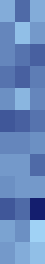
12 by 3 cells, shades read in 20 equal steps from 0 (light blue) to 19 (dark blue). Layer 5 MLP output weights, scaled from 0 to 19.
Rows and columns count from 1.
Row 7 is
8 8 7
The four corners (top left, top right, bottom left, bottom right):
4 4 6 2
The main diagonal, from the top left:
4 2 12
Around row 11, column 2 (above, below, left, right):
11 4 5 0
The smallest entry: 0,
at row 11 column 3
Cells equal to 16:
0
